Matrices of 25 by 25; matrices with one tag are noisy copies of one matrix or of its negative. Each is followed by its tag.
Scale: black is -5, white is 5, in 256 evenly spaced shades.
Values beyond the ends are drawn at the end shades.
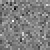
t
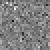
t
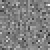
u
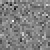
t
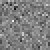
t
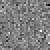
u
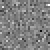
u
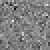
t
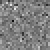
t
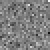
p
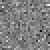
u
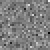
p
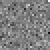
p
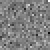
p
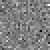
u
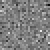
u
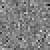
u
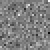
p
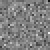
p
